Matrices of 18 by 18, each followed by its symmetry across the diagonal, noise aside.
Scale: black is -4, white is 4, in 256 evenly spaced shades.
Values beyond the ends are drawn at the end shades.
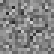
symmetric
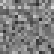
neither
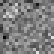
symmetric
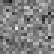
neither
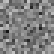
symmetric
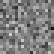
neither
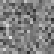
neither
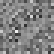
symmetric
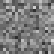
neither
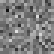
neither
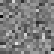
neither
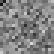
symmetric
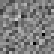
symmetric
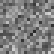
symmetric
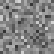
symmetric
